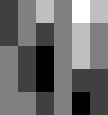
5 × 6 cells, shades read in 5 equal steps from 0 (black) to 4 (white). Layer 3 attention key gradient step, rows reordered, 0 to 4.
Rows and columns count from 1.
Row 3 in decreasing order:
3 2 2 2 1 0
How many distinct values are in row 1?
4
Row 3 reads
2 1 0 2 3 2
